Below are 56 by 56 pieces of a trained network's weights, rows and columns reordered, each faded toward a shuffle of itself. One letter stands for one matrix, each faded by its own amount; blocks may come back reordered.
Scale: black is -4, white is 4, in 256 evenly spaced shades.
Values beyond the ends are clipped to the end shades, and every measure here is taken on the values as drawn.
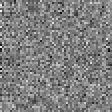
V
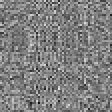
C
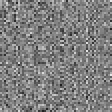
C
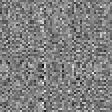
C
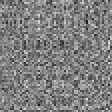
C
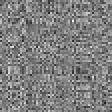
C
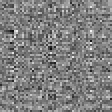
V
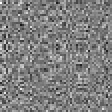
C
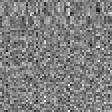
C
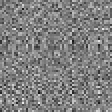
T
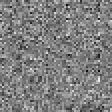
V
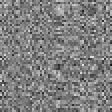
C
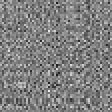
T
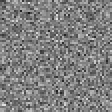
V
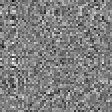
V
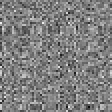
C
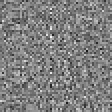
V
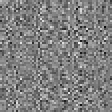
T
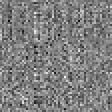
V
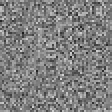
V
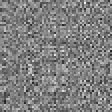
C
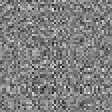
T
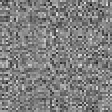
C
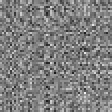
T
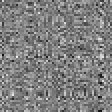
T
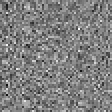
V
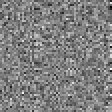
V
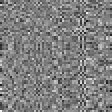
T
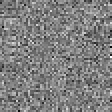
V
